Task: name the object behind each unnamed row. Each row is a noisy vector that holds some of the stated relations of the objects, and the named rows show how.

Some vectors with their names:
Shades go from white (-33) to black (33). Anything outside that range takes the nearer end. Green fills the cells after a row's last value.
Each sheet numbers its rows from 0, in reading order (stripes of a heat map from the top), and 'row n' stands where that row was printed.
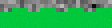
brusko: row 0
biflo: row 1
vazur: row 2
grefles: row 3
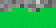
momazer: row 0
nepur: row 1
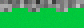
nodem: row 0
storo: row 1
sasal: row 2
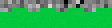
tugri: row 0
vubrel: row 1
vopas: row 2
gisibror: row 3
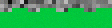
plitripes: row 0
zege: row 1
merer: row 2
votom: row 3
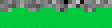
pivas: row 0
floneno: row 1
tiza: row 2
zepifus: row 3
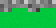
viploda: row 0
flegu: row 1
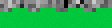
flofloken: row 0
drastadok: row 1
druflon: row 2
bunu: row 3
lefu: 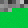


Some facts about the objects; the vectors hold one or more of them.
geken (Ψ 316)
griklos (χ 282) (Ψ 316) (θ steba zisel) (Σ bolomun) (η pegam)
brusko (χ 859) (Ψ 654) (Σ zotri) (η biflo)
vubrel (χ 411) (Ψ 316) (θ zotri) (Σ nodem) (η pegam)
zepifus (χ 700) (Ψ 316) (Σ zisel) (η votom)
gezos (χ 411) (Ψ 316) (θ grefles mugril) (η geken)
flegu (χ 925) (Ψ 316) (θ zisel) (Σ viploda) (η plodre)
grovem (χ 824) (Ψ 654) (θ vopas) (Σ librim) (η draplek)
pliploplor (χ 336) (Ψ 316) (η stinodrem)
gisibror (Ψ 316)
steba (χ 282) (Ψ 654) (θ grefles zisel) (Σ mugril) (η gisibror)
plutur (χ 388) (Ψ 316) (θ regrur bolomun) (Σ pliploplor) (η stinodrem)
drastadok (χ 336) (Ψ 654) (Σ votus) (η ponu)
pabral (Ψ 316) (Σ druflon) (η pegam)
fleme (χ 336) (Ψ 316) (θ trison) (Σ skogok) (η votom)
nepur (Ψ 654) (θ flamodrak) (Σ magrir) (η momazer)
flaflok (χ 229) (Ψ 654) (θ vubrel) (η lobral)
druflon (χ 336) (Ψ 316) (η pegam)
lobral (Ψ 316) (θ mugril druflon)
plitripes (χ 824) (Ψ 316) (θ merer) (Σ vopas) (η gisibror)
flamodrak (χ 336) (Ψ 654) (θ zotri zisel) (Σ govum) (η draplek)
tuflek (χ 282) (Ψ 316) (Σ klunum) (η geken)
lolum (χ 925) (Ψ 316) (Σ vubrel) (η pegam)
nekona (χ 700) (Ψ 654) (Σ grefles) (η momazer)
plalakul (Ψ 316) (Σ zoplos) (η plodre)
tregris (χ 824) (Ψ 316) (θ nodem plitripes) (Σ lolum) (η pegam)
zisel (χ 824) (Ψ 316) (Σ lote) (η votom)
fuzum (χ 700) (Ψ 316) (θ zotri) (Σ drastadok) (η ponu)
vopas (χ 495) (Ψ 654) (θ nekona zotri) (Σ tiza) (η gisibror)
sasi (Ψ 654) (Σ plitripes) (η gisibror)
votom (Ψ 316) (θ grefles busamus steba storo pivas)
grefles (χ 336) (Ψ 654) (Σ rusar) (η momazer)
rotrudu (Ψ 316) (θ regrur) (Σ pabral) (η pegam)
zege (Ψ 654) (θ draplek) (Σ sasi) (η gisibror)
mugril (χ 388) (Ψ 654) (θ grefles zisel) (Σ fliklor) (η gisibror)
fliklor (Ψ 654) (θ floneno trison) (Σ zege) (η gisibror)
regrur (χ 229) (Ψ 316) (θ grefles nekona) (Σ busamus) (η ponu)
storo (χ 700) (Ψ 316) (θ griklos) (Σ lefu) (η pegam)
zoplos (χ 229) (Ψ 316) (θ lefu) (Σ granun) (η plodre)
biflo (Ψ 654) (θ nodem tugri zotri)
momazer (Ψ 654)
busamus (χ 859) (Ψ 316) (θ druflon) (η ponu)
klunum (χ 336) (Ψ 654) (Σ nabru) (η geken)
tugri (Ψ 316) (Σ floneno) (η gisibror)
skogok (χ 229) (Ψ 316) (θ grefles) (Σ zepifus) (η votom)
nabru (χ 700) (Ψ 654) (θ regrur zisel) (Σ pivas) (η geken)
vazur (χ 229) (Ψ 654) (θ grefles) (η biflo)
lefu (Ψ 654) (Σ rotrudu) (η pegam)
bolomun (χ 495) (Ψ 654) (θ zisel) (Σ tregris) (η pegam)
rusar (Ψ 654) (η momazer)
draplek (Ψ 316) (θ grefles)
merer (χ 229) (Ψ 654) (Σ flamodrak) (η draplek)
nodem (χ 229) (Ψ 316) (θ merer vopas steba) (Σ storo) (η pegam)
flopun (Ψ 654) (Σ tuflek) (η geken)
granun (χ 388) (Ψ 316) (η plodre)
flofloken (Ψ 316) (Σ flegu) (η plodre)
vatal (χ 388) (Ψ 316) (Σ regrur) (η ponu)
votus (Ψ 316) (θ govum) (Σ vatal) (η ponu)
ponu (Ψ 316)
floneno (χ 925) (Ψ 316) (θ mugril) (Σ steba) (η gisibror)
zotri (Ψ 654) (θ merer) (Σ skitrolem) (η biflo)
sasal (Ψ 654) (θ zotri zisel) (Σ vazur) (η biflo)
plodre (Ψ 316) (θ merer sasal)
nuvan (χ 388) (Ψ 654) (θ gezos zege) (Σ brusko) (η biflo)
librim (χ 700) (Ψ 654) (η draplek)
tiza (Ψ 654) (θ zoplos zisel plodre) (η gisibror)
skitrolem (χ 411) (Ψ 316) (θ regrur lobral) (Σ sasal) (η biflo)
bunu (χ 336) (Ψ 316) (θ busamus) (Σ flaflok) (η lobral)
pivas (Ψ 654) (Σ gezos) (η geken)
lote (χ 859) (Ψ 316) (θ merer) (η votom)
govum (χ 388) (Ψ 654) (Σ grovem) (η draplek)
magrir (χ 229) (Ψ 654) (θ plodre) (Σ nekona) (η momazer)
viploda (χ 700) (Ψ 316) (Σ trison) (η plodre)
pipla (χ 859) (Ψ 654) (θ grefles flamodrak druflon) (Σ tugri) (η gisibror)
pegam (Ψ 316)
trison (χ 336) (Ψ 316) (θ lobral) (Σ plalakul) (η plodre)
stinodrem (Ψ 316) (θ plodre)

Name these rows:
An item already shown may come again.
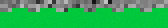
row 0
regrur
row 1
sasi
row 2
merer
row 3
rotrudu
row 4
vatal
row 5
vatal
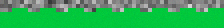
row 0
floneno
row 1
pipla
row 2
granun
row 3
flegu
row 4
lote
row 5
busamus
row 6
tregris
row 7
lote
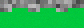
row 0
librim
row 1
zoplos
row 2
griklos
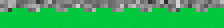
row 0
fuzum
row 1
granun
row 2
grovem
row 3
mugril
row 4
lolum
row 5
lefu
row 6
flopun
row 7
plodre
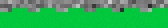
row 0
flamodrak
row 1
pivas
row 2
grovem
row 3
trison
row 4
skogok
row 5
steba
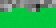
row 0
librim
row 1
nekona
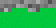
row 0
govum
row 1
bolomun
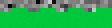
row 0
zisel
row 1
pabral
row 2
zotri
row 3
fliklor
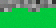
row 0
govum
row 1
storo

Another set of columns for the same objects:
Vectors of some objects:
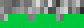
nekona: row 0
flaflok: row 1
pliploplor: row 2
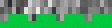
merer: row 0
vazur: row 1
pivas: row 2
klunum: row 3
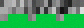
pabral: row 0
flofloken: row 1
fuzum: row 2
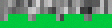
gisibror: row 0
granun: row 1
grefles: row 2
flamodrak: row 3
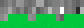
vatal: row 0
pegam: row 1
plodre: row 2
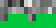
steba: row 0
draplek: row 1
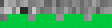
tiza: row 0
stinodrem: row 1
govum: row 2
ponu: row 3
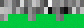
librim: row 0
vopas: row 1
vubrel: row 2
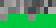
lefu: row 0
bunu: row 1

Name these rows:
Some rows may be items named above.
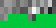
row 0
sasi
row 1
lote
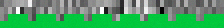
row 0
sasal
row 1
skogok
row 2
nodem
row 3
sasal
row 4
bolomun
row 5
plitripes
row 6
trison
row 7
trison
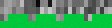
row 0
pivas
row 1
griklos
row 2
tregris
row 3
flopun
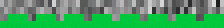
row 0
votom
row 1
mugril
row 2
pivas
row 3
lolum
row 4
grovem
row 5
busamus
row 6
flofloken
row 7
flegu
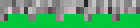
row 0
grefles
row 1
zoplos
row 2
zisel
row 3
druflon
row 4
regrur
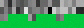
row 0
merer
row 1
zotri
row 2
tiza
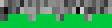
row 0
pipla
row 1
storo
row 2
zotri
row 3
tugri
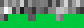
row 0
lote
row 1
floneno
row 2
granun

